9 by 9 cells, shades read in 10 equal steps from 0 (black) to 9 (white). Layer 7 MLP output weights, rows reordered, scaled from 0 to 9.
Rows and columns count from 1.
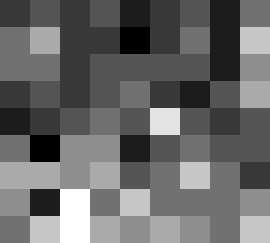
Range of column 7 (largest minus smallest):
6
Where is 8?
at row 5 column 6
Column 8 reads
1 1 1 3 2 3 4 4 4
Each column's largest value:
6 7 9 6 7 8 7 4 7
